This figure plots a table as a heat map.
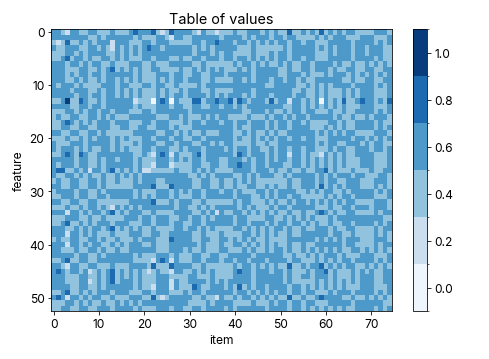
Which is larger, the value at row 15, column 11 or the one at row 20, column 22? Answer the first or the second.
the first
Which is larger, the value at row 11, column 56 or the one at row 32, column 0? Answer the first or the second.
the second
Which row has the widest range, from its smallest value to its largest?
13
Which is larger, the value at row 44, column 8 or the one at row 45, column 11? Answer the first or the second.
the first
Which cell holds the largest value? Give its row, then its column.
13, 3
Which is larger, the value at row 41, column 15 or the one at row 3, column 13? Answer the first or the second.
the first
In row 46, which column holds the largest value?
13
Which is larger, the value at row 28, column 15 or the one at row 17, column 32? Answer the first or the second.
the second
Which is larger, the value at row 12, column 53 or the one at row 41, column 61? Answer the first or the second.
the second
